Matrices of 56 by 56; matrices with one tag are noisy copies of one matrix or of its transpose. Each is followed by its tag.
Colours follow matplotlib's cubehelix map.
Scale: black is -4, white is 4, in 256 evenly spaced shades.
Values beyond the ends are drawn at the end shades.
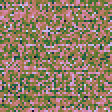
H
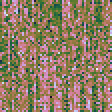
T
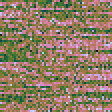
T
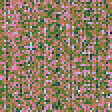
H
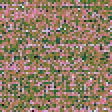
H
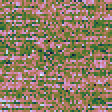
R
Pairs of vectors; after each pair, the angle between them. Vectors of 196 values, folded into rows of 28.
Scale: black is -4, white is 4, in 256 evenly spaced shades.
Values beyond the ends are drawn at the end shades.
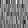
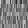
nearly opposite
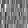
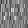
partly opposed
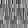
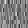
partly aligned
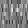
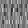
nearly opposite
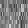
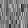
nearly opposite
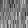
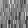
nearly opposite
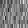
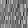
partly opposed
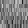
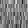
partly aligned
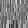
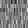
partly opposed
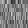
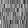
partly aligned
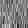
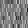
partly aligned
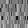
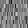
partly aligned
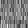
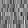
partly aligned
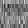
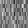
orthogonal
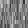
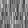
nearly parallel
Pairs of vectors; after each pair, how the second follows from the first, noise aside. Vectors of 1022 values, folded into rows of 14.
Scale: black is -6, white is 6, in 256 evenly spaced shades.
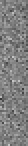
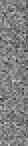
copied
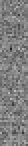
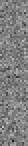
shuffled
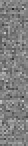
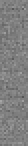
shrunk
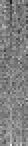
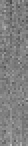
shrunk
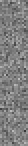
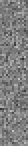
copied
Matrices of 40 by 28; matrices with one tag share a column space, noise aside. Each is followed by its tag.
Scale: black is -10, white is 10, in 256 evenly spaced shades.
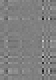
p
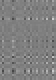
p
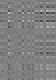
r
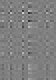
r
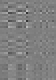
r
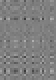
p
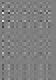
r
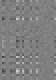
p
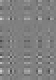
p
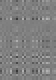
p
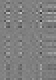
r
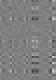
p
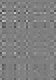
r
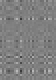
p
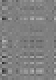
p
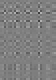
r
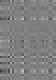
p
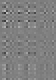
r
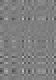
p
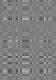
p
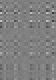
r
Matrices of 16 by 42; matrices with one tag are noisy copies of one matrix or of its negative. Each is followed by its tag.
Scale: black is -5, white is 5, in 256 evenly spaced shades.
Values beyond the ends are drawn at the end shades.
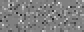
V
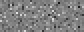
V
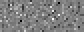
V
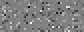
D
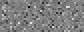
D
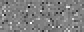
D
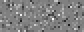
V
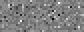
V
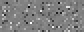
D
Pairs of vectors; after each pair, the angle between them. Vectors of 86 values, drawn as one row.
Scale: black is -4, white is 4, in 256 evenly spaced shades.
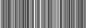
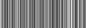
partly opposed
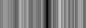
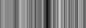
nearly parallel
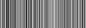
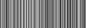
partly aligned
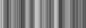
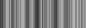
nearly opposite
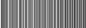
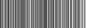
partly opposed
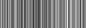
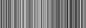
nearly opposite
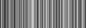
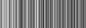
partly opposed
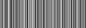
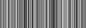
partly opposed
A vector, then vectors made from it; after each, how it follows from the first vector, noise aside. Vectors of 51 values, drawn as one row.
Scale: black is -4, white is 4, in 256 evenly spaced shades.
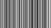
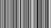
sign-scrambled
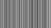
shrunk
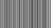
shrunk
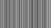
shrunk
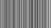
shrunk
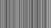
shrunk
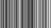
sign-scrambled
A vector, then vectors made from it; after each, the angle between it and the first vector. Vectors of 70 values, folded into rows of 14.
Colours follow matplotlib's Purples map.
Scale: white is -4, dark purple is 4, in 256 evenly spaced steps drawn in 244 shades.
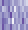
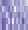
nearly parallel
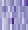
nearly opposite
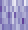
partly aligned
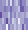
orthogonal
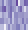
orthogonal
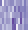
partly opposed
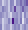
nearly opposite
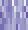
partly aligned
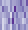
nearly opposite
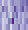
nearly opposite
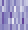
nearly parallel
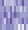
orthogonal
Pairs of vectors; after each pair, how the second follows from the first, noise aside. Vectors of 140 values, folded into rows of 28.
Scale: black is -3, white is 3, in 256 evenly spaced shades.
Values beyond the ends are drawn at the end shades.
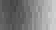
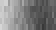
reversed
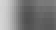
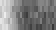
copied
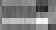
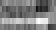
copied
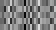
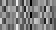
reversed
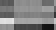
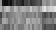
reversed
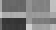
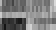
copied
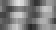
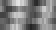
copied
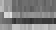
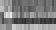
copied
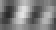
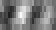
copied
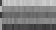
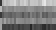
copied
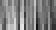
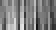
copied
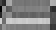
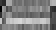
copied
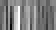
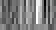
reversed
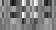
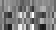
reversed
